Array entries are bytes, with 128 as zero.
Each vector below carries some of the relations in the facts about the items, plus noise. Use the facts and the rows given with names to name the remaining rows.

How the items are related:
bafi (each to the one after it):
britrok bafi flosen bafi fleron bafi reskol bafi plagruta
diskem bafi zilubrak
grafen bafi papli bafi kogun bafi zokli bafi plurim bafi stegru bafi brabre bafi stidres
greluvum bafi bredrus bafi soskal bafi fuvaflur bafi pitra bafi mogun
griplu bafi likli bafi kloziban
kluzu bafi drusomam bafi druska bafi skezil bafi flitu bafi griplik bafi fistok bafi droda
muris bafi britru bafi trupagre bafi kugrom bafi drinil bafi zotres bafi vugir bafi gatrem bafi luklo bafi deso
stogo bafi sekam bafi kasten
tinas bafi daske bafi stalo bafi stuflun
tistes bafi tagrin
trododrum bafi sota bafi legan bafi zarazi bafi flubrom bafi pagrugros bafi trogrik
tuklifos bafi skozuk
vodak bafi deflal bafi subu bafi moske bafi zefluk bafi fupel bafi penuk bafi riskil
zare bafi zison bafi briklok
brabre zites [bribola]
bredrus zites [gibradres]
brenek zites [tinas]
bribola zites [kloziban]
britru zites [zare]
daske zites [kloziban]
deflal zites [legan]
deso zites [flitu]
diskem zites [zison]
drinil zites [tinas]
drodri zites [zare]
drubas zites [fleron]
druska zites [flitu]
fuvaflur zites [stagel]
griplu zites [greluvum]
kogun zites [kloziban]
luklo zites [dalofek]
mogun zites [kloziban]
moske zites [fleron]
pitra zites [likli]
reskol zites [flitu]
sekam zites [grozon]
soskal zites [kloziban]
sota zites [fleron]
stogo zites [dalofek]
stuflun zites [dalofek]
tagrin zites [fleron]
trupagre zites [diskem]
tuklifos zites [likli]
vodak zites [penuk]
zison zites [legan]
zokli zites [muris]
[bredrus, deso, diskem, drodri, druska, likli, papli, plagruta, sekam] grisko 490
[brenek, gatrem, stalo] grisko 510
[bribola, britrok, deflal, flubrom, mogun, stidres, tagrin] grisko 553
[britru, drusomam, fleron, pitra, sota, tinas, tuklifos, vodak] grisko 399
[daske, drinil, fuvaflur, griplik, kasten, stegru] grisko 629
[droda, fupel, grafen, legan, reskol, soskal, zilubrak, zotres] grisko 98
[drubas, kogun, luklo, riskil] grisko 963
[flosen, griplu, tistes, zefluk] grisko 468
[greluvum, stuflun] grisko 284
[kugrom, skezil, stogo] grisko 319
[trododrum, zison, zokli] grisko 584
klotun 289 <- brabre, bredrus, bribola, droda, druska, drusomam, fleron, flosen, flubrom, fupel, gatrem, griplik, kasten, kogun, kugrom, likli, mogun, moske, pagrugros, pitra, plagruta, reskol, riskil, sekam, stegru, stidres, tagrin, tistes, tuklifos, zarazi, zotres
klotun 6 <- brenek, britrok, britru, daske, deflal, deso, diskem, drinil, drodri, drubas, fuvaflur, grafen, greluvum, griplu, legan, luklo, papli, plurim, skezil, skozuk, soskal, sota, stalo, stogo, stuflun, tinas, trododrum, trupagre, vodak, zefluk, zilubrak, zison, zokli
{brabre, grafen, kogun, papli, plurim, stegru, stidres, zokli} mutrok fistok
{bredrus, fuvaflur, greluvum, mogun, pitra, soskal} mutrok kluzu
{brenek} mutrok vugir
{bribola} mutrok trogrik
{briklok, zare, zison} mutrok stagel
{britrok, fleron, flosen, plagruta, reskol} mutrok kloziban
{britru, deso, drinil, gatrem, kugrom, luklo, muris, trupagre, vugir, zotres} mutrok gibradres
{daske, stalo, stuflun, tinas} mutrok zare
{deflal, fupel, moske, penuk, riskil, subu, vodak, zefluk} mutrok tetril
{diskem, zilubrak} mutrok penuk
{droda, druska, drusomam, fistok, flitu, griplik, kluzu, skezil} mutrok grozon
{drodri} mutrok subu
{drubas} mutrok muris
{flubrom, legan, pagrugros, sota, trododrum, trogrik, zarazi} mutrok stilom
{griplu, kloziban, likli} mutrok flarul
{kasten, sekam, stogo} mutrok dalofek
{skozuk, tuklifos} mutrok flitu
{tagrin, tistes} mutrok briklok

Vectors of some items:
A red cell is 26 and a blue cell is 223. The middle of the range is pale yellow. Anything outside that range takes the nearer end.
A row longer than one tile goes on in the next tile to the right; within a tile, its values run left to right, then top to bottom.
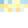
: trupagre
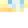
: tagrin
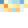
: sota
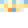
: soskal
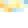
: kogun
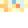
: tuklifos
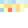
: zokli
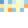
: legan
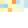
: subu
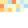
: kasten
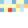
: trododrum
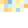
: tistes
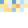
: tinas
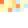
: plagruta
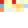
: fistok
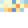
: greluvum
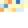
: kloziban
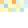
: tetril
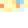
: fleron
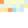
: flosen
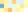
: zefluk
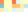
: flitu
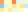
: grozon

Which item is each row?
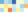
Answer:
zison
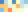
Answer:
stogo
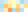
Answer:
drubas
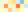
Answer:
drinil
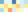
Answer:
diskem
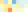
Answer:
sekam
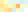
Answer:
drusomam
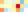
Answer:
deso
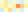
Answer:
plurim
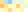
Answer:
druska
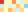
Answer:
flubrom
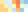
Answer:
luklo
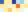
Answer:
vodak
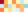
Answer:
mogun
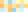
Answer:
reskol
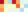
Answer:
gatrem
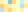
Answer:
moske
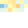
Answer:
muris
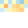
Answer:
fuvaflur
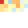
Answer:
brabre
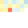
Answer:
likli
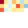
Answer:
stidres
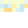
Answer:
zare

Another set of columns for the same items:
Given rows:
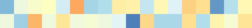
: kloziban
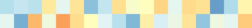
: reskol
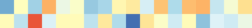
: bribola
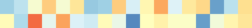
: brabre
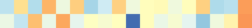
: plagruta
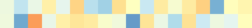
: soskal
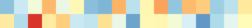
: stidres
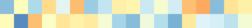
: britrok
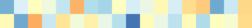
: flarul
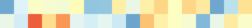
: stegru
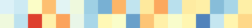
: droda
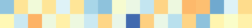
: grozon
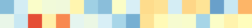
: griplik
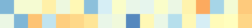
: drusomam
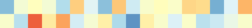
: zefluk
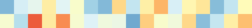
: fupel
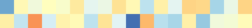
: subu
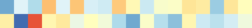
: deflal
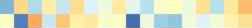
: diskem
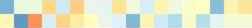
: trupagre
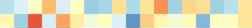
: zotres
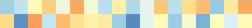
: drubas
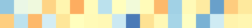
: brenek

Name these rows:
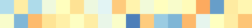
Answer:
tinas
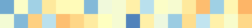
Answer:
tuklifos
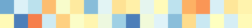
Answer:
tagrin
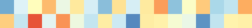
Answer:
riskil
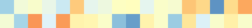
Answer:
daske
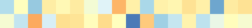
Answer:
sota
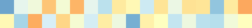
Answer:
skezil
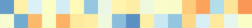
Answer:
tistes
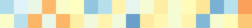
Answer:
pitra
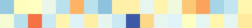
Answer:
stagel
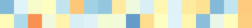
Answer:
flitu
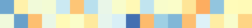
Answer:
zare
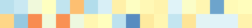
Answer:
stuflun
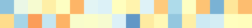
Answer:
stalo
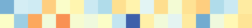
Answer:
moske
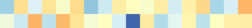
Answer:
fleron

